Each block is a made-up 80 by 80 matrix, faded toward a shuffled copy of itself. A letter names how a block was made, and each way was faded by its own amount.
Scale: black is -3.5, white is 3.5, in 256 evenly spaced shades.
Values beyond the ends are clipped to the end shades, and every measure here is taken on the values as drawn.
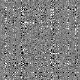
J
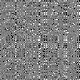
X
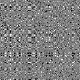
X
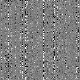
J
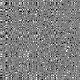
X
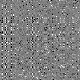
X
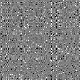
X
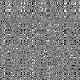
X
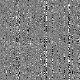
J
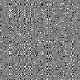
X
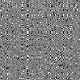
X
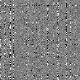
J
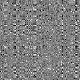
X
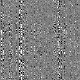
J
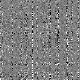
J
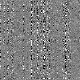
J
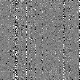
J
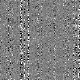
J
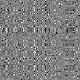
X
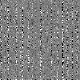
J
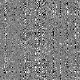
J
